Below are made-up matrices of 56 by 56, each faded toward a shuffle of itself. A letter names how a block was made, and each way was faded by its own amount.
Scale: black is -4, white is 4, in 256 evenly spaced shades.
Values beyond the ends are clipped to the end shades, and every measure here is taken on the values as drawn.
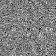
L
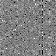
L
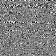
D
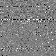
D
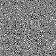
L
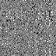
L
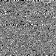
D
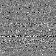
D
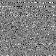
D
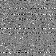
D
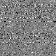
D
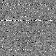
D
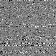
D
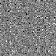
L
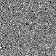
L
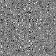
L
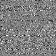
D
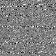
D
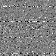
D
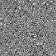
L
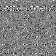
D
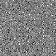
L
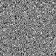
L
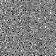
L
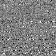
D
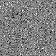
L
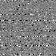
D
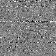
D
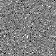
L
